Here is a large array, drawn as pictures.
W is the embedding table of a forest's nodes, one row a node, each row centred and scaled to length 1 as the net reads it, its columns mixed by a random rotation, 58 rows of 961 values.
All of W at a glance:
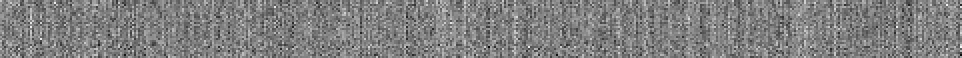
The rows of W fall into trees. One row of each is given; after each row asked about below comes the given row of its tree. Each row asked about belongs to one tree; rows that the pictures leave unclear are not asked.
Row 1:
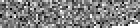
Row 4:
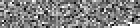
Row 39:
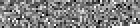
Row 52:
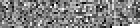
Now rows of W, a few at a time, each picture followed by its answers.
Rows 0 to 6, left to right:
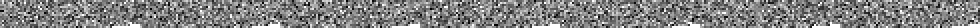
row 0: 4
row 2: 1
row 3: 1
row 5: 4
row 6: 1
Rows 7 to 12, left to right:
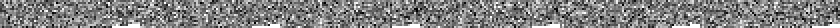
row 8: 4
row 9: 52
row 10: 52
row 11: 4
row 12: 52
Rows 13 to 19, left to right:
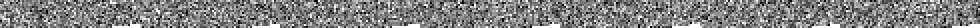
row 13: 39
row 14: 39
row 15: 52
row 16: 52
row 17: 52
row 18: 4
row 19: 52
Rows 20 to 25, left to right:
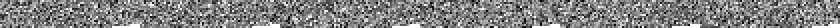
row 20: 1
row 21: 4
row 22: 52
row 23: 52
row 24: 4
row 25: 1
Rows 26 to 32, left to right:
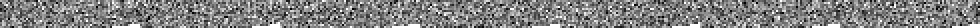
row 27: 52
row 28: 1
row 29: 39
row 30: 39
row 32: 52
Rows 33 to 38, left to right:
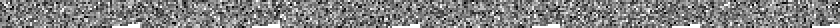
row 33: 52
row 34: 52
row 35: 39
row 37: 4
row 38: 52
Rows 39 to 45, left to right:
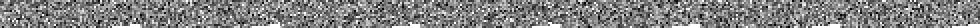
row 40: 1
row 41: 4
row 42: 4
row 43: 1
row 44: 1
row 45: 1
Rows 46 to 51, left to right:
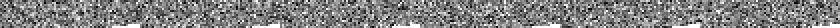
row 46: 52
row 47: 52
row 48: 4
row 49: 4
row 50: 52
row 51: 39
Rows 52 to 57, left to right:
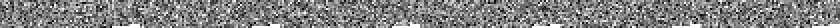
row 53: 4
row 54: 4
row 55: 4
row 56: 39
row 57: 1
